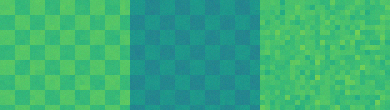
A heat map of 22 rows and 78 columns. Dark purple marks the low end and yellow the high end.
It is made of 1 by 3 panels. Panel 1,1: high, checkered, faint in contrast. Panel 1,2: middling, checkered, faint in contrast. Panel 1,3: high, fine-grained, faint in contrast.
